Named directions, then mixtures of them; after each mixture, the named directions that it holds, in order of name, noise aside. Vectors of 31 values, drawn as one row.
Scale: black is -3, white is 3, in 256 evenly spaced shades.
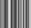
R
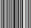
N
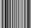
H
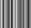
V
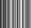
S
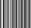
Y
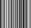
H, N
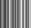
R, S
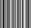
N, S, V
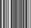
H, R, Y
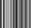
H, V, Y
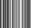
H, S, Y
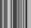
H, R, V
